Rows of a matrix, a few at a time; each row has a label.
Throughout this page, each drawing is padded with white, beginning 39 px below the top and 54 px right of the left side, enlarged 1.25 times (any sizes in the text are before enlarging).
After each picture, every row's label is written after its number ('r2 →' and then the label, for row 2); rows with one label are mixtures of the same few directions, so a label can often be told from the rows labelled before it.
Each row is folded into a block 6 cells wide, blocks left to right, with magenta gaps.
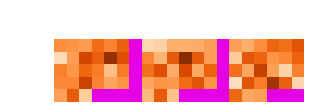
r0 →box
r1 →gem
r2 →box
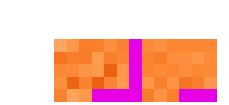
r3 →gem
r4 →box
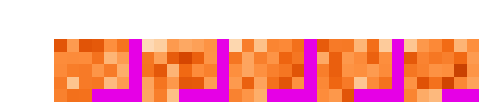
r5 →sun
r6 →gem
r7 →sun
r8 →sun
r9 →gem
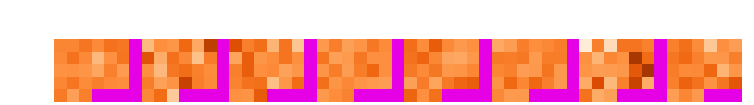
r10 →gem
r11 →sun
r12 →sun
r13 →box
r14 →box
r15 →gem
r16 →sun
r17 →sun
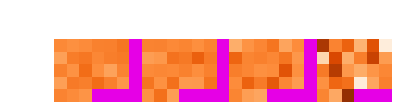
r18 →box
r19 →box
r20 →gem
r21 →sun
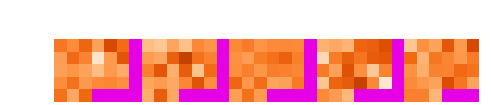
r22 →gem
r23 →gem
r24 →box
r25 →box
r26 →sun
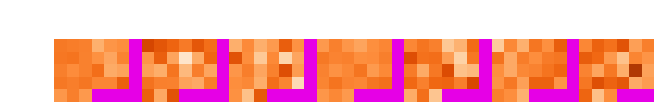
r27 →sun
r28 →gem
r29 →box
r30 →sun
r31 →sun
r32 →sun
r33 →gem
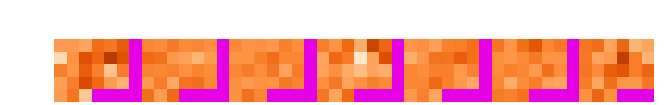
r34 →box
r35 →box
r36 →gem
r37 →gem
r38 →box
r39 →sun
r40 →gem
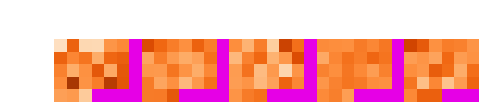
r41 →sun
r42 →gem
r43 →gem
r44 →box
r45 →gem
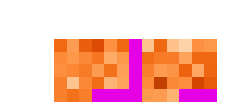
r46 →sun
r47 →sun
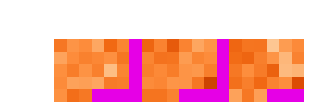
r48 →gem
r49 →box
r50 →sun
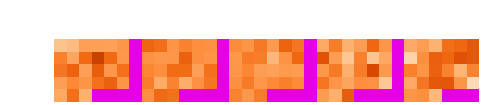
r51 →gem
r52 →gem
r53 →gem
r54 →box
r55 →box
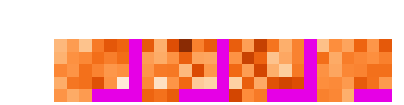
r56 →box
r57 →sun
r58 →box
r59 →sun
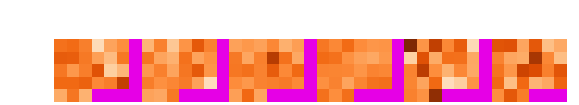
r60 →sun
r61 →box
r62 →gem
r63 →box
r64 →sun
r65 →gem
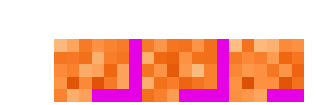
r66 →gem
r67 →box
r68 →sun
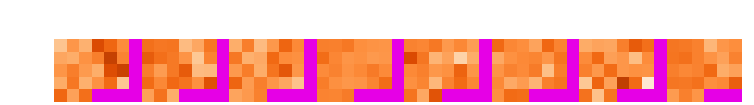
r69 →sun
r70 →sun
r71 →box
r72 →box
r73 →box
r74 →gem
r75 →box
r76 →sun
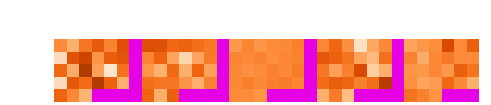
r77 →box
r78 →gem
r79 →sun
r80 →sun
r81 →sun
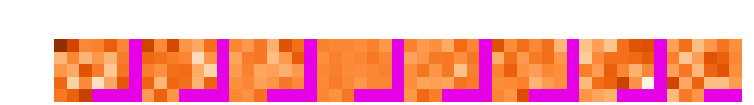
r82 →gem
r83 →sun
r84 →gem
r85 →sun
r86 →gem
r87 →sun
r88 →box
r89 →box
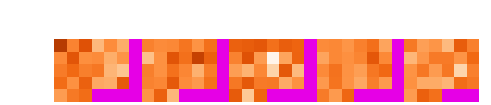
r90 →sun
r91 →box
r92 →gem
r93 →sun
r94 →gem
